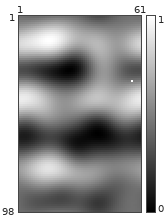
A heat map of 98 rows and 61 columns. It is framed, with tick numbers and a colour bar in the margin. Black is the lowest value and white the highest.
Calmest part: bottom right. Average level on the scale: 50%. Ninth with the highest average: top left. Stripes: horizontal, repeating 3 times. Lone odd cells: 1, higher than its neighbours.
